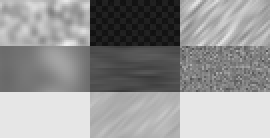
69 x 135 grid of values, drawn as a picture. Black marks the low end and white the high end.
It is made of 3 by 3 panels. Panel 1,1: high, blotchy. Panel 1,2: very low, checkered, faint in contrast. Panel 1,3: high, slanting up to the right. Panel 2,1: middling, smooth. Panel 2,2: low, streaked across, faint in contrast. Panel 2,3: middling, fine-grained. Panel 3,1: very high, flat. Panel 3,2: high, slanting up to the right, faint in contrast. Panel 3,3: very high, flat.
